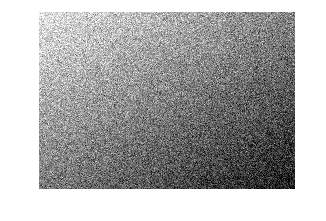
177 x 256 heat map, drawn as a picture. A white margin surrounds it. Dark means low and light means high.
Grain: fine. Slope: up to the top left. Ninth with the lowest average: bottom right. Mirror symmetry: none. Ninth with the highest average: top left.
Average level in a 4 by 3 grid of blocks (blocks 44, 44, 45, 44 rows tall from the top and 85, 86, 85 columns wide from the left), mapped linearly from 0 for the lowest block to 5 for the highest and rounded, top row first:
5 4 3 / 4 3 2 / 3 2 1 / 2 1 0
